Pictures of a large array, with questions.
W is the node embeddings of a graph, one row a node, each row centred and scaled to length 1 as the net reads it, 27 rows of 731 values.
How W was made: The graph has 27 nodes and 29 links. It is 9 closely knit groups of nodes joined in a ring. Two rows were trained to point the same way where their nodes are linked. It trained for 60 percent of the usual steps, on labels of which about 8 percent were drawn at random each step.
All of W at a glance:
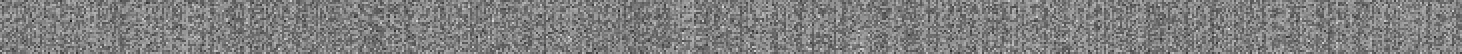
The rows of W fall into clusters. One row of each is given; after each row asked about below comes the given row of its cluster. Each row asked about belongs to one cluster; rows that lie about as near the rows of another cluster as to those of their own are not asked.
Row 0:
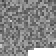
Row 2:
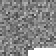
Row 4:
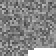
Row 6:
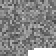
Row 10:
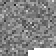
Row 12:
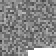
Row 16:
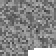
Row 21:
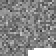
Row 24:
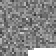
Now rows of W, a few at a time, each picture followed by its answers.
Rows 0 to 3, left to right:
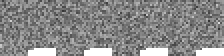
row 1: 16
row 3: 10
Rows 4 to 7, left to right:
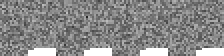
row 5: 4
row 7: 12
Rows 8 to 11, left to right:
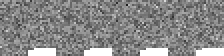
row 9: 16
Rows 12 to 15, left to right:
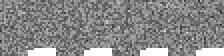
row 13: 4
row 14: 6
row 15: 24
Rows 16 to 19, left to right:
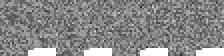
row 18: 21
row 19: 12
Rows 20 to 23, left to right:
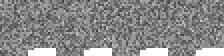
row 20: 6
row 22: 0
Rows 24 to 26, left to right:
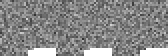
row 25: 10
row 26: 2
